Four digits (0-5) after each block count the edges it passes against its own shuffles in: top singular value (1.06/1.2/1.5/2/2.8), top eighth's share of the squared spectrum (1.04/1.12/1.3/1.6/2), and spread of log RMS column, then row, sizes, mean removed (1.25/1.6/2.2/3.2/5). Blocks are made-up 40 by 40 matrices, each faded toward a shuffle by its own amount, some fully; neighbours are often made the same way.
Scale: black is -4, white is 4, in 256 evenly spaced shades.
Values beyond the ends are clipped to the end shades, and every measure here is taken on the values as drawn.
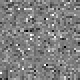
3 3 1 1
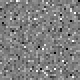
1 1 0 0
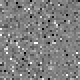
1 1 0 0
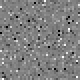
0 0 0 0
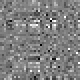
4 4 2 2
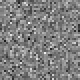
0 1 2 0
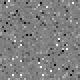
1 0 0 0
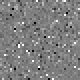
0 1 0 0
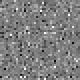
3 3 0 1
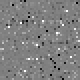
1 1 0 0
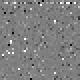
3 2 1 0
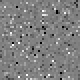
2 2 0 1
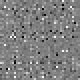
3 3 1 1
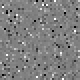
0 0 0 0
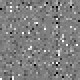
3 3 1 1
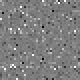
2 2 0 0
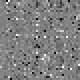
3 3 1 1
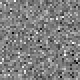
1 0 0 0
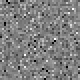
0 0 0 0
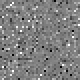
0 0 0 0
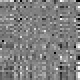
4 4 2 2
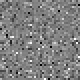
3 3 1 0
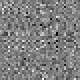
4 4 2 2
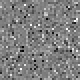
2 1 0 0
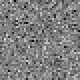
2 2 0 0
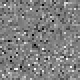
1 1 0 0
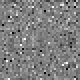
3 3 1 0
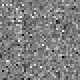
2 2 0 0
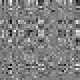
4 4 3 3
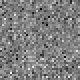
3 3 0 1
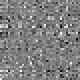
4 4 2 2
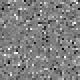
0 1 0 0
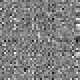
4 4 2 2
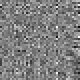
4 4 2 2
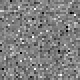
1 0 0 0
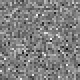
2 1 0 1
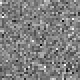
0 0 1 0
